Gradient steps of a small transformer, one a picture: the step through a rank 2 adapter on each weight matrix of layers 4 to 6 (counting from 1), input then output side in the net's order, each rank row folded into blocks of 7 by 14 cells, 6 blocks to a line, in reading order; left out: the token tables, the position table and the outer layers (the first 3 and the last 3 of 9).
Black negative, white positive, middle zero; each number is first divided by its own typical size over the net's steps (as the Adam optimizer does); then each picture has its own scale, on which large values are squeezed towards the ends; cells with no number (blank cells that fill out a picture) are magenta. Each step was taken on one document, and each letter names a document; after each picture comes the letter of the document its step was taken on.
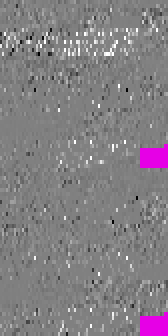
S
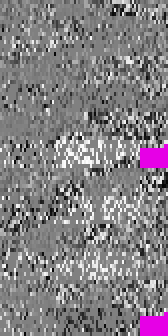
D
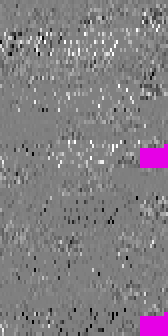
S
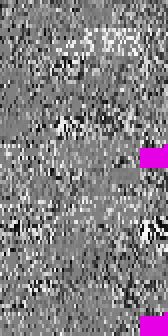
D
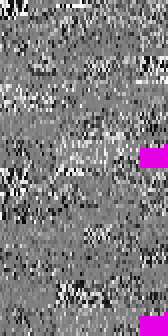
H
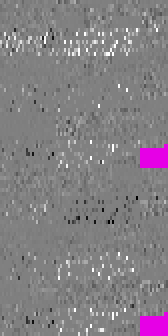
S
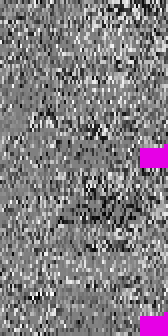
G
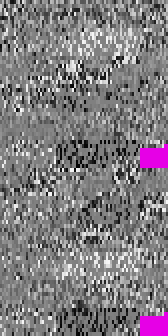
H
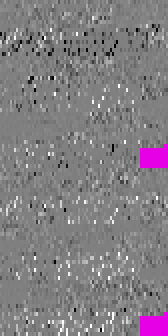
S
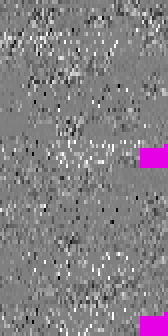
S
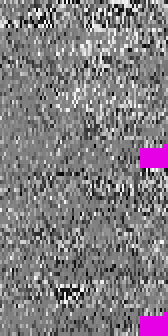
G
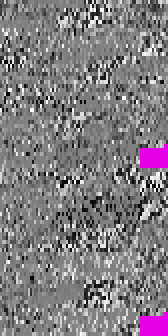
H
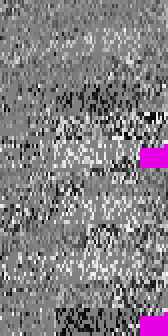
D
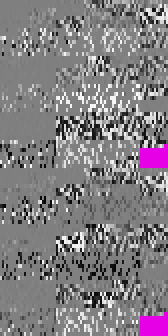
D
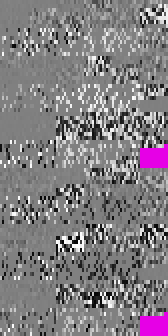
D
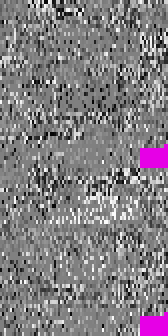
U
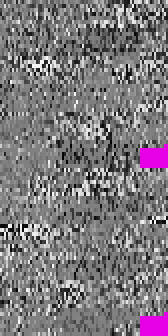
G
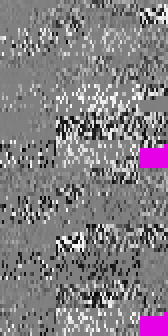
D
